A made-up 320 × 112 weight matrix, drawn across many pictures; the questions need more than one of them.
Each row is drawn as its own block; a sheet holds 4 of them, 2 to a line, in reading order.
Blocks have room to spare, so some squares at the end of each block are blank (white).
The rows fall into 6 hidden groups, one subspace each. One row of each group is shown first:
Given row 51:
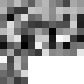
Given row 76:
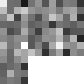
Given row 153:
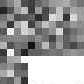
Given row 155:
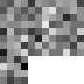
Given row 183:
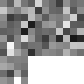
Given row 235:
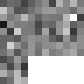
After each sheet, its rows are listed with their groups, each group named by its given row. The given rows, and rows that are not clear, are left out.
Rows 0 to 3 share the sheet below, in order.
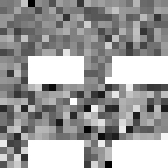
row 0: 155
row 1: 235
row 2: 235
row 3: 51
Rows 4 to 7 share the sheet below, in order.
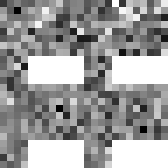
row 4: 155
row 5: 155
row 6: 76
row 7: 76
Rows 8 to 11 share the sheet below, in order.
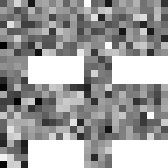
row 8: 51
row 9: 76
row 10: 235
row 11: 76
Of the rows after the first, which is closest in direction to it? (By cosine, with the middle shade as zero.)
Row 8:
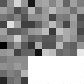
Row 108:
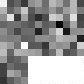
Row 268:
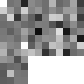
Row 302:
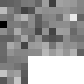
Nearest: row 302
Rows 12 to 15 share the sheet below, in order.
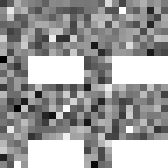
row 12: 51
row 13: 183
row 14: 183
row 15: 153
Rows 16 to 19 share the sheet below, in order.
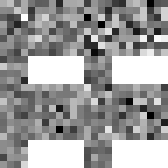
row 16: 153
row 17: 183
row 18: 76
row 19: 76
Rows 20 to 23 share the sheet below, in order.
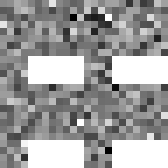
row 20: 235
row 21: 153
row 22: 235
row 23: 155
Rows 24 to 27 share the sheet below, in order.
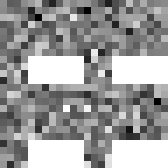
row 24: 235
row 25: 153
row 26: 51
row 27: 235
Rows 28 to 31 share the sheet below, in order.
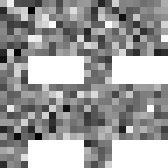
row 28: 153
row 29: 51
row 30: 51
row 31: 51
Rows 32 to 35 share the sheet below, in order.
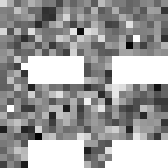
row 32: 155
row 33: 51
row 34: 51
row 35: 153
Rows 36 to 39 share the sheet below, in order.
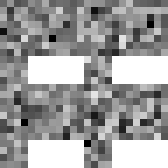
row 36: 51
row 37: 51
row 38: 51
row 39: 51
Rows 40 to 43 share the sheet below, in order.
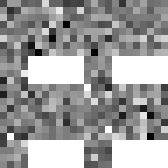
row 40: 51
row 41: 183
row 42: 153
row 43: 76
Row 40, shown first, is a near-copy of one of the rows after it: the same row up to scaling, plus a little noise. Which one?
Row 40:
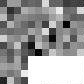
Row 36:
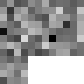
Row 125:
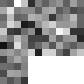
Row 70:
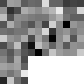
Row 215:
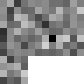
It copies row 70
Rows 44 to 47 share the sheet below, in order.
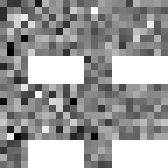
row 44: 183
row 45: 51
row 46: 183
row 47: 183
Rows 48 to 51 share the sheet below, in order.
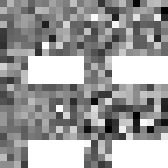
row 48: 51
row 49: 235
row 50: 76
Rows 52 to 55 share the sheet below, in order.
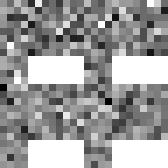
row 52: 183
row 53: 183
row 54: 76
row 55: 153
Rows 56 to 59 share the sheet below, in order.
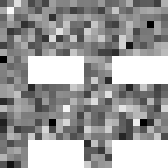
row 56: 51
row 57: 51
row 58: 51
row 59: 51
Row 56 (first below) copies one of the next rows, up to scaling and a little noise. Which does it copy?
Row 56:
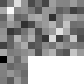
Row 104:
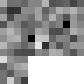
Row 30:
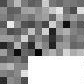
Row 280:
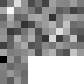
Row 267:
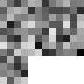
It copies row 280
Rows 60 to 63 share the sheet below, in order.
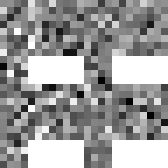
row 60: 155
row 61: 183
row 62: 235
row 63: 76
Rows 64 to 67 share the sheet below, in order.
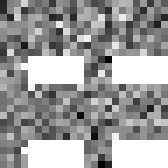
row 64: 76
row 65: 153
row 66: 155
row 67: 183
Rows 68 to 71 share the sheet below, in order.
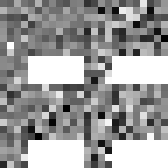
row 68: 183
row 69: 155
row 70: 51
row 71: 155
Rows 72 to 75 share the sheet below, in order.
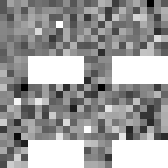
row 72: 76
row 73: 183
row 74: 153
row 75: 51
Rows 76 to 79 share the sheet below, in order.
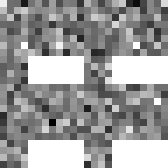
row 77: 235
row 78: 51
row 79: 235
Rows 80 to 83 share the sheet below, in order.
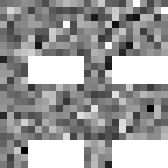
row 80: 51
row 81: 235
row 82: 155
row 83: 51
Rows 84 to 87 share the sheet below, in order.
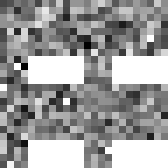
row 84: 155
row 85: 51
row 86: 153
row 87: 155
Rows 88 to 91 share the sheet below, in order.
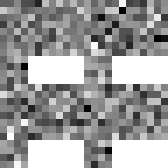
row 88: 235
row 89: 183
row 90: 183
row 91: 235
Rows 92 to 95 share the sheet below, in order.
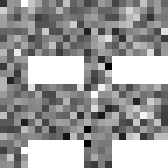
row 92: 153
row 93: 155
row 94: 155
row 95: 51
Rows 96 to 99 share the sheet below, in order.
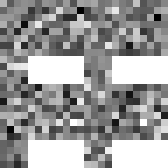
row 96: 235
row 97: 235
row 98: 183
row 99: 155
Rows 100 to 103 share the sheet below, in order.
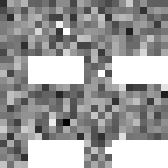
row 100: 76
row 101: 153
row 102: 51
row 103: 235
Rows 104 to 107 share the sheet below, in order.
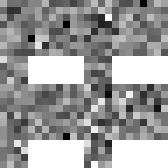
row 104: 51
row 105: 153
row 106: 155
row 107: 153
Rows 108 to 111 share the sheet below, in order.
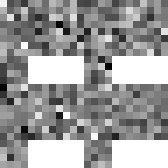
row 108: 76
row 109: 155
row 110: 76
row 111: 183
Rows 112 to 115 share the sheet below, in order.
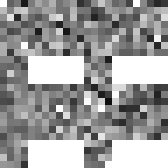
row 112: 76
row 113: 235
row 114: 76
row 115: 153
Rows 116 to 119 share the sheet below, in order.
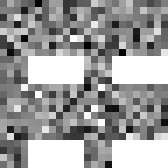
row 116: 183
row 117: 51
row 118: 183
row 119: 51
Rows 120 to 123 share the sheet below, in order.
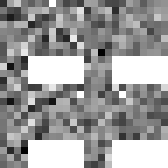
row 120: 235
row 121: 153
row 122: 235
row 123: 155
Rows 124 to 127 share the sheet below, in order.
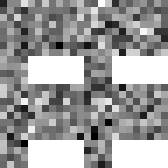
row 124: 76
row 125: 51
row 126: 153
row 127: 183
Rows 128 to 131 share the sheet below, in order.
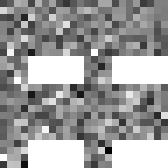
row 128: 183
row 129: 183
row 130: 235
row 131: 155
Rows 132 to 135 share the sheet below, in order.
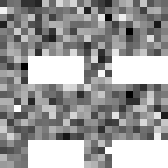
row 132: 235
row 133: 153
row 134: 183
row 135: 155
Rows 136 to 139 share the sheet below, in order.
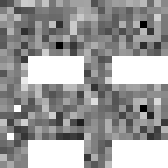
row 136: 76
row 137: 76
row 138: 183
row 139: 76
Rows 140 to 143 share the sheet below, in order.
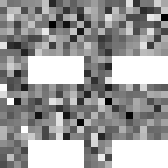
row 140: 235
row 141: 235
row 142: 76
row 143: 153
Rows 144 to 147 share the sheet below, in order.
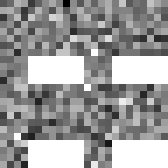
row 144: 183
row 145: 183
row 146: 153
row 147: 153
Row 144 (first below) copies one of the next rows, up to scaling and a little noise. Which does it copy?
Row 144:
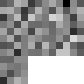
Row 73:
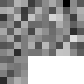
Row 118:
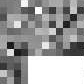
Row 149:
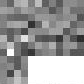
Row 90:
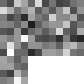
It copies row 73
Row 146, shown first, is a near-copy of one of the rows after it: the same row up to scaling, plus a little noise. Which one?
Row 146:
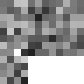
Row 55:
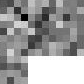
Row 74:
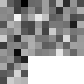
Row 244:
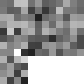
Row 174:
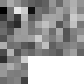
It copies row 244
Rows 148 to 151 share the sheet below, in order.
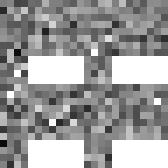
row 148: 153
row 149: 183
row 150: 51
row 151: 235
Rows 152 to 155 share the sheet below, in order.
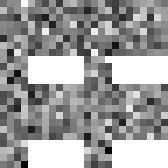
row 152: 153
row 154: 153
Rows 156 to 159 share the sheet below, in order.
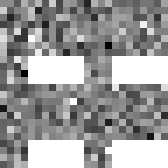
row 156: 155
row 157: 76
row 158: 235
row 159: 155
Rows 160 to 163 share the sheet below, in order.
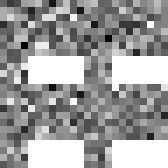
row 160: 235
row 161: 51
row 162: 235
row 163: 155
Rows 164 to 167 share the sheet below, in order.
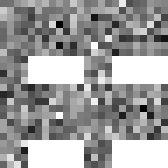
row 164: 76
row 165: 183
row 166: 153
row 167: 76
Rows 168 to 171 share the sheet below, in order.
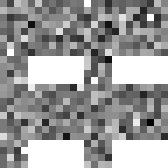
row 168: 183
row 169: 153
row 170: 155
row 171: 51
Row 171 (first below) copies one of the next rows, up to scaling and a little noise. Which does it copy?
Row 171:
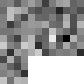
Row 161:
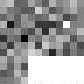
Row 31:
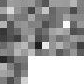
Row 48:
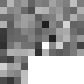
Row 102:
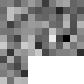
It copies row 102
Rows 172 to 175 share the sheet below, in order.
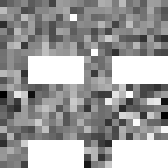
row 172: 235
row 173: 183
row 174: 153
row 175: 235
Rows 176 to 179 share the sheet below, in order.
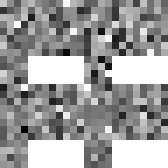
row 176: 183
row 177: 155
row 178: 76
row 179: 76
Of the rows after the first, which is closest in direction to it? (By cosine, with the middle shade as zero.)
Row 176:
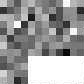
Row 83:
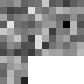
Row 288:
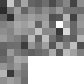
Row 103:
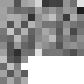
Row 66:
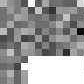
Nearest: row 103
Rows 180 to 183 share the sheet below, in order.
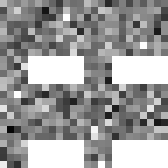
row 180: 155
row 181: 76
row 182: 235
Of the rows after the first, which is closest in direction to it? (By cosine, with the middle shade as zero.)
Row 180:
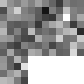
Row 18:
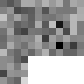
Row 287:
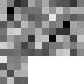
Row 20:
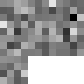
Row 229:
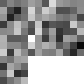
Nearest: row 20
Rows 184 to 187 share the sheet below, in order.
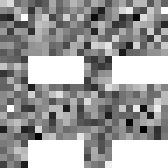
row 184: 153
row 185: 235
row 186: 51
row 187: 76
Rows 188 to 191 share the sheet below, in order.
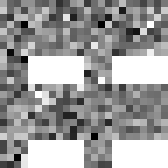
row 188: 153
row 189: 183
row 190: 155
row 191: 183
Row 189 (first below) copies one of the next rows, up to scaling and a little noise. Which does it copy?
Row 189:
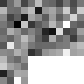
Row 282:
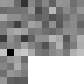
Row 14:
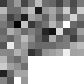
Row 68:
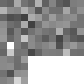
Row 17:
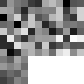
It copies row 14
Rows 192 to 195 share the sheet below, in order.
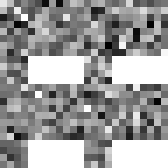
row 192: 153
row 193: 51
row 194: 183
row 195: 235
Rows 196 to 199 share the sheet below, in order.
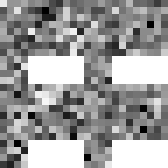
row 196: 155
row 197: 51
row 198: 155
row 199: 76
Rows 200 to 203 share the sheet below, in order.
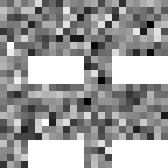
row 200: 183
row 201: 183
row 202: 51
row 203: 155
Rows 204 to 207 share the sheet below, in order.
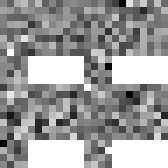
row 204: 183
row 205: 235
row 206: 51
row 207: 155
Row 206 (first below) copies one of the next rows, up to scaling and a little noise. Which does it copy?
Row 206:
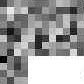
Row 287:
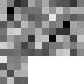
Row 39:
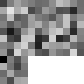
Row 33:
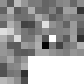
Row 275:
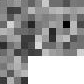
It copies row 39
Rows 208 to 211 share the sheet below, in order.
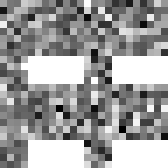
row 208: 235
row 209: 153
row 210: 76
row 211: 51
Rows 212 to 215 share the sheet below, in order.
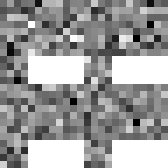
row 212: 183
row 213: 51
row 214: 235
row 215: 51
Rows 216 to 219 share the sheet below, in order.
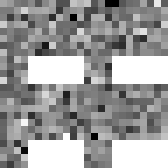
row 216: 235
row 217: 153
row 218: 155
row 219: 183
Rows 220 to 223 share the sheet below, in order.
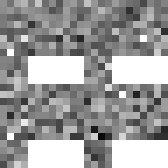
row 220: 183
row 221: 155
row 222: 183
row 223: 183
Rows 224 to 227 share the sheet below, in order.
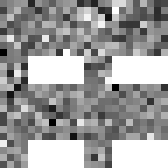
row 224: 155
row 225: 153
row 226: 51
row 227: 155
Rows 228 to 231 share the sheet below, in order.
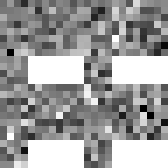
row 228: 183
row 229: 155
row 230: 183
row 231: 76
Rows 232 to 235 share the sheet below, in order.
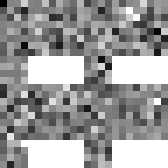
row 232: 76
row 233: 155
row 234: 153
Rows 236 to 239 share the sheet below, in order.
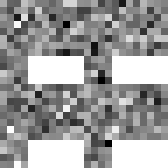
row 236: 183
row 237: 183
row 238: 183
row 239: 153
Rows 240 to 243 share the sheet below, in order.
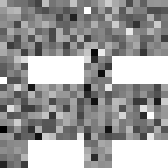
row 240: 235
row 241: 153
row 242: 51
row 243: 76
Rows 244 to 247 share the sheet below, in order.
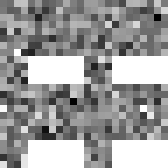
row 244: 153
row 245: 235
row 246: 235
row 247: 76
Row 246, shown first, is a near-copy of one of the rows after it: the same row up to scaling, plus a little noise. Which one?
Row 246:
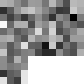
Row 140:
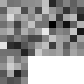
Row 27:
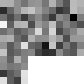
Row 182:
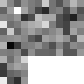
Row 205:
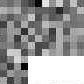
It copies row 27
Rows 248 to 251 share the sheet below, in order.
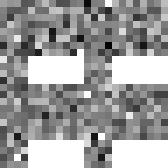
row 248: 51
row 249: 76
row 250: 153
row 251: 153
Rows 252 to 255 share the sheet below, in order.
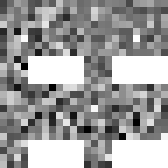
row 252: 155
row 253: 51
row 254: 235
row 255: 51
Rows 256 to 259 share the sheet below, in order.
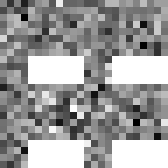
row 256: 153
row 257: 76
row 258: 155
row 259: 51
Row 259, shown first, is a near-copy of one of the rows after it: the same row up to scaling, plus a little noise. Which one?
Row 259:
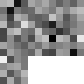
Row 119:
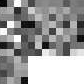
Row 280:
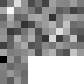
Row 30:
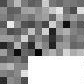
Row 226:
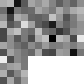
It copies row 226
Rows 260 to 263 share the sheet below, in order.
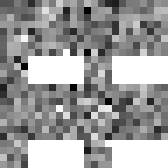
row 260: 155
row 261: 153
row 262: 76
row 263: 153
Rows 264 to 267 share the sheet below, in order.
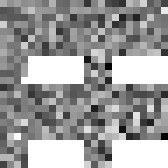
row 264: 235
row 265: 235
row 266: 235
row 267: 51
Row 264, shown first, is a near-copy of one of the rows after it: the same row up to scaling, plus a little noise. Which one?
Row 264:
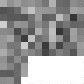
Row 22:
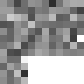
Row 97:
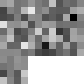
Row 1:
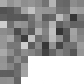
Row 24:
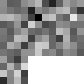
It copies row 1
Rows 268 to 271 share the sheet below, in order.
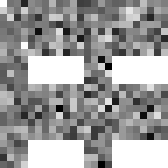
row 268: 76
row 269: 155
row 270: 76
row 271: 183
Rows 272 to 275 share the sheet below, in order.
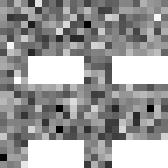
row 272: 183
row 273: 235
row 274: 76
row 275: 51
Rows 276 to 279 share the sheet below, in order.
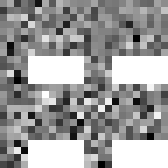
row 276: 183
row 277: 51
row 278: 155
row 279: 183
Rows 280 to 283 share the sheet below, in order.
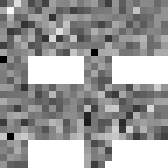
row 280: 51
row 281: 183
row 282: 183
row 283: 51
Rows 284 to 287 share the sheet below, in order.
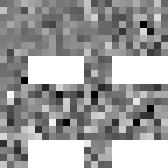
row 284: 153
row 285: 76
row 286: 51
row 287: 51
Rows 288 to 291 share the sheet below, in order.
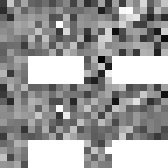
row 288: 76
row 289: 155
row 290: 76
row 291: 235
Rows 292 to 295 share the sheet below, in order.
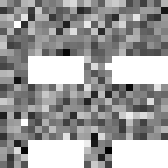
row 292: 183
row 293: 235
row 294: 155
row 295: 153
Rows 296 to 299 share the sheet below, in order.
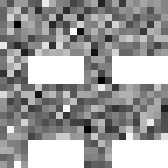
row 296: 235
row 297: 183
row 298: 183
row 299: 51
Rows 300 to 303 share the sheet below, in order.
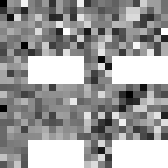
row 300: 76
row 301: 155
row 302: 235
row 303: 155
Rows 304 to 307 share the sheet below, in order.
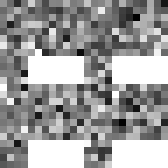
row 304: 51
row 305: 155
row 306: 76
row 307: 153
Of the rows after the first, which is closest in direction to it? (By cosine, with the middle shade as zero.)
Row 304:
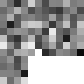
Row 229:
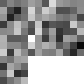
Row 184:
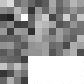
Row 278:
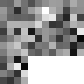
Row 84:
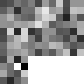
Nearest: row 229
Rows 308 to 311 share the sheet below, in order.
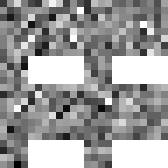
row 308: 235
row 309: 76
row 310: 183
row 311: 153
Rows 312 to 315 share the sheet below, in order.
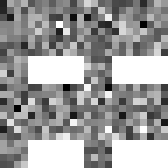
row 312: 76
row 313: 153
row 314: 183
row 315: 76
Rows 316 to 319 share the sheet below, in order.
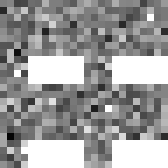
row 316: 153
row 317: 155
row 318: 235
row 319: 51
